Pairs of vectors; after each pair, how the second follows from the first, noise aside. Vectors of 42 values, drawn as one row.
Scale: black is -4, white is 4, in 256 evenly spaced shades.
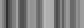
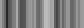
copied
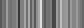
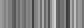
wrapped around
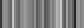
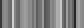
copied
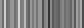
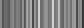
wrapped around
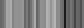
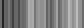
wrapped around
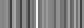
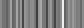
wrapped around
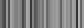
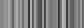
wrapped around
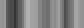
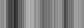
copied
